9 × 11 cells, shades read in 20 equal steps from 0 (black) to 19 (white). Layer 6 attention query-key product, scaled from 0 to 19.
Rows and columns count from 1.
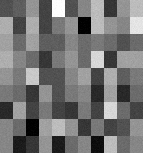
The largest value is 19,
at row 1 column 5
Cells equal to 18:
0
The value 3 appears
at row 6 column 8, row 6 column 10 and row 7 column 1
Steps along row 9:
down up up down up up down up down up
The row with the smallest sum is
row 9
